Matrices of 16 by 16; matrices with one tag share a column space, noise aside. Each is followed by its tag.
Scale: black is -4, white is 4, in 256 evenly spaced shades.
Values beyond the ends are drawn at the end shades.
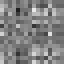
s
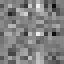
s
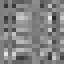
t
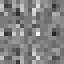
s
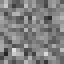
t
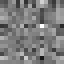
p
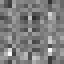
t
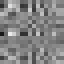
s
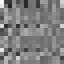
p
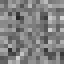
t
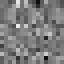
p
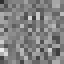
t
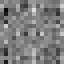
s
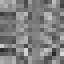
t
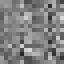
t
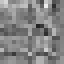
p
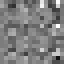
p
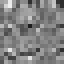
p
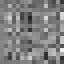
t
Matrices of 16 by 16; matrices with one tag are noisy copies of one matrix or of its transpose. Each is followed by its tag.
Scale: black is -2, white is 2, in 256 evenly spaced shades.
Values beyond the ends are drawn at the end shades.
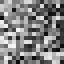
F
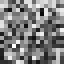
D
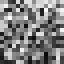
D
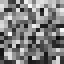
D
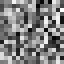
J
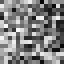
F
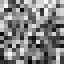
D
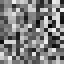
J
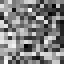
F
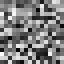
J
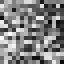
F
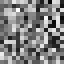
J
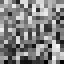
F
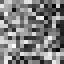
F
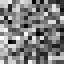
D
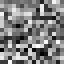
J
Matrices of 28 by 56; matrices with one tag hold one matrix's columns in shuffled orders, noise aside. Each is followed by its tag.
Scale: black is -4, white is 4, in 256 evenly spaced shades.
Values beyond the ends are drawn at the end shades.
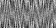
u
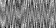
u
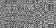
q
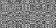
q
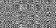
q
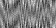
u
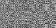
q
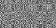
q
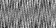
u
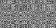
q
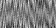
u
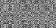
q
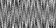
u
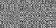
q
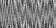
u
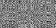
q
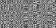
q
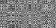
q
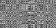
q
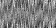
u
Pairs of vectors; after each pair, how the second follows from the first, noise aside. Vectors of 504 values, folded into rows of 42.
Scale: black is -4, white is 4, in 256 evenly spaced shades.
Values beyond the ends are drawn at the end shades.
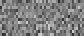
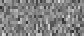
sign-scrambled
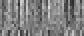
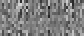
sign-scrambled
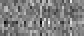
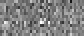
sign-scrambled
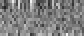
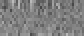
shrunk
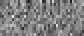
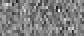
shuffled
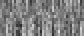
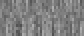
shrunk
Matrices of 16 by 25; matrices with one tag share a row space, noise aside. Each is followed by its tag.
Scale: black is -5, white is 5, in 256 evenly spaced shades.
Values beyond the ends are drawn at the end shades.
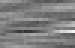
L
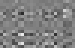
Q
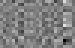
Q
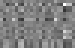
Q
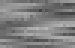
L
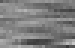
L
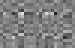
Q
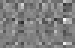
Q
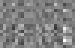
Q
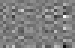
Q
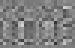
Q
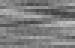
L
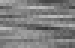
L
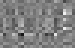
Q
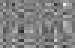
Q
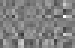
Q
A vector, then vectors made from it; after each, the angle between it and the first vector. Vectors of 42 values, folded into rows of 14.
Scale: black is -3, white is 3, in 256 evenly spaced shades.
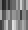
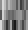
nearly opposite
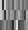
orthogonal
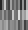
orthogonal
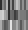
orthogonal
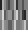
orthogonal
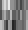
nearly opposite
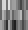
nearly opposite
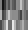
nearly parallel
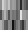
nearly opposite
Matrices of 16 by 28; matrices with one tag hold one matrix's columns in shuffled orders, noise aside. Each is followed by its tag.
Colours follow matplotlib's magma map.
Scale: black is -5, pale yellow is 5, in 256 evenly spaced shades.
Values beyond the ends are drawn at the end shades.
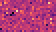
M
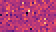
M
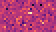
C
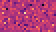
C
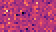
M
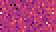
C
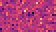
M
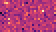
M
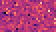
M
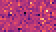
M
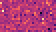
M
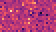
M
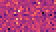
M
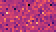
C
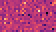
M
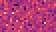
C
